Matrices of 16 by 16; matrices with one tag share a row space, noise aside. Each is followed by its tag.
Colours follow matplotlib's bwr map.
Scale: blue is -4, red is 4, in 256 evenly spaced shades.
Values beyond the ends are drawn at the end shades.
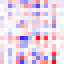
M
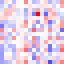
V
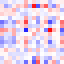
V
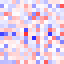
V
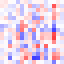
M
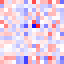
V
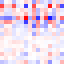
V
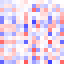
V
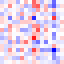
M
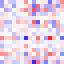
V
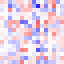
M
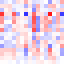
V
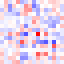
M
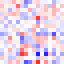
M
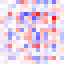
M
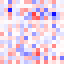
M
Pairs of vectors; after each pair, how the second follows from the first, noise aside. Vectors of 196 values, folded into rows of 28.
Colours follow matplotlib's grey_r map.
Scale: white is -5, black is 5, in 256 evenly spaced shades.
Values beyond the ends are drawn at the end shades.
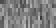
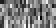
scaled up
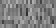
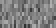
shuffled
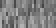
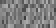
shuffled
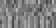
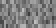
shuffled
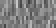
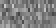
shuffled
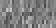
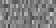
shuffled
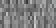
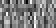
scaled up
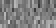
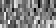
scaled up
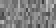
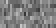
shuffled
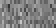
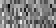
scaled up
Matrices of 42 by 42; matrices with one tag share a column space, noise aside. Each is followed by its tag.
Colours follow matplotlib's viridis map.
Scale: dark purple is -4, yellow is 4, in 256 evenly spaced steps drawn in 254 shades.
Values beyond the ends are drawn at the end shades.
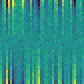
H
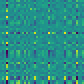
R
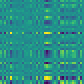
R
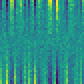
H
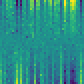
H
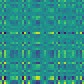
R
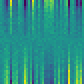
H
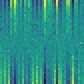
H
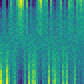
H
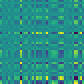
R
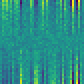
H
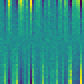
H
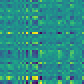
R
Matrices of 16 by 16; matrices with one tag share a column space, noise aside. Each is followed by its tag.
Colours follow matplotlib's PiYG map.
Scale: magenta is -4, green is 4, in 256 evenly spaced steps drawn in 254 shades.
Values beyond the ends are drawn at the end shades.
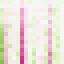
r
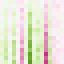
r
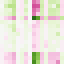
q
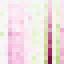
r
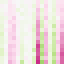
r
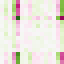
q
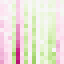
r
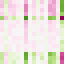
q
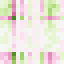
q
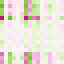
q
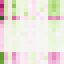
q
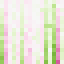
r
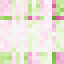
q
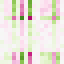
q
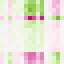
q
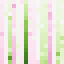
r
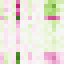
q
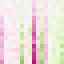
r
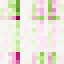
q
